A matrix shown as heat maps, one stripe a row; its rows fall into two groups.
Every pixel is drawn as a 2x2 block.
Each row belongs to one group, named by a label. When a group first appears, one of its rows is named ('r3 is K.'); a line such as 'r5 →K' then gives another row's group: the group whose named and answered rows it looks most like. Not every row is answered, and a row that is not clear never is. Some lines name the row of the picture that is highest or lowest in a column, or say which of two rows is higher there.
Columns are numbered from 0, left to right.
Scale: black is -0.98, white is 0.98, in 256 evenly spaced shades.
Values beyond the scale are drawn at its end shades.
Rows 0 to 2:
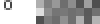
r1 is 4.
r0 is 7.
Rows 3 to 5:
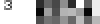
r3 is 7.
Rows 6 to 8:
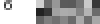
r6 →7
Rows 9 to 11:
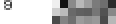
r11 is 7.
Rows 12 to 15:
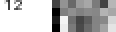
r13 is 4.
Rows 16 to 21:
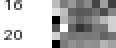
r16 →7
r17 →4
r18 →4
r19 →4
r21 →4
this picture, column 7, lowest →16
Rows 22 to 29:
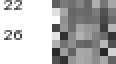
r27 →7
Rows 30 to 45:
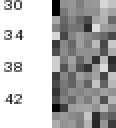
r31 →4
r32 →7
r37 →7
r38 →7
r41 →4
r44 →7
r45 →7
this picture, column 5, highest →33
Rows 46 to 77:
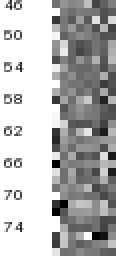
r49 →7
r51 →4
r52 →4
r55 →7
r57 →7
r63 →4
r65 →7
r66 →4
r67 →7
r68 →7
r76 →4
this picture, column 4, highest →75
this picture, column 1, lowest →71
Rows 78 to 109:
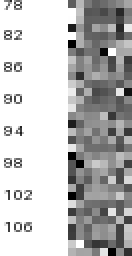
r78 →4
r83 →4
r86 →7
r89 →7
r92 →7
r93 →4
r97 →4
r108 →4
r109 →7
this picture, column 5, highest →84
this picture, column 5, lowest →109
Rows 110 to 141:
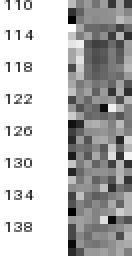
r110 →7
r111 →4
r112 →4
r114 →7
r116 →4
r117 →4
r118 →4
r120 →7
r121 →7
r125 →4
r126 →4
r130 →7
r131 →4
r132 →7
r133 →7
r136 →4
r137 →7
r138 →4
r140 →4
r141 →4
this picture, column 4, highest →137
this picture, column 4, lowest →123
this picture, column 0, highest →113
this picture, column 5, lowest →137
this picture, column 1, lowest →125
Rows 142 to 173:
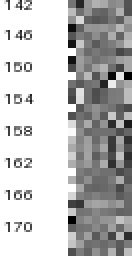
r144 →4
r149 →4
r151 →7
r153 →4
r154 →4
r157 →7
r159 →7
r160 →7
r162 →7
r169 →4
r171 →7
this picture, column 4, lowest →152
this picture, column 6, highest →151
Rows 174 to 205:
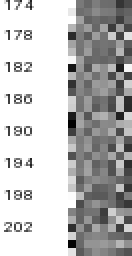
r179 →7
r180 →7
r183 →7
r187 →7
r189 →4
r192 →7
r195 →7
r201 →7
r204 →4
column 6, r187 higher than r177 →Yes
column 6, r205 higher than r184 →Yes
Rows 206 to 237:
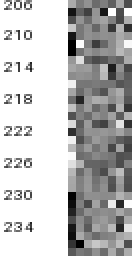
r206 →7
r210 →4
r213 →4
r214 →7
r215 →7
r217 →7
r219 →7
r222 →4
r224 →7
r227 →7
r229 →7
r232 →4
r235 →4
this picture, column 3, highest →236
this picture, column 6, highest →221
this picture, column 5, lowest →214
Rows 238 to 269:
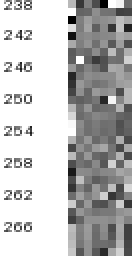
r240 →4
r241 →7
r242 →4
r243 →7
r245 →4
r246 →7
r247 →4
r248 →4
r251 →7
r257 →7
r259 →4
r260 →4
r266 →7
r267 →7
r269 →7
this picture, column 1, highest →245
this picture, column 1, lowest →238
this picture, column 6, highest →238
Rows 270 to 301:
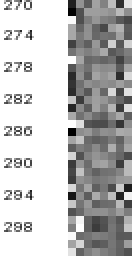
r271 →4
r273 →7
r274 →7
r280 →4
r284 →7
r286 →4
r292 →4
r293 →7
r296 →4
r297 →4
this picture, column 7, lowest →293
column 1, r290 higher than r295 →Yes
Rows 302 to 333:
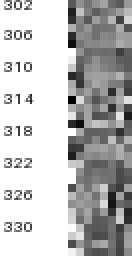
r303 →4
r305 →7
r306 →4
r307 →4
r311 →4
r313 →7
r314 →4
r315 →7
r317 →4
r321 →4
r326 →7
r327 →7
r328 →7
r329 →7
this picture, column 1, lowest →317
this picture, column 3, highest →317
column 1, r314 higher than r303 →Yes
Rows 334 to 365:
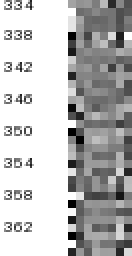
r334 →7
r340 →4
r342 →7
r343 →4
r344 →7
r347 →4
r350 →4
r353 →7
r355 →7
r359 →4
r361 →4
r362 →7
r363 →4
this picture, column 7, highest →338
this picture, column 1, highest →358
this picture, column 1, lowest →351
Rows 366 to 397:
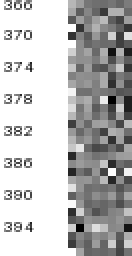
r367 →7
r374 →7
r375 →7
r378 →7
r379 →7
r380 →7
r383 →7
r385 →4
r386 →7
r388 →7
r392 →4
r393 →4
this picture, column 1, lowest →394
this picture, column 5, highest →387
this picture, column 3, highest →394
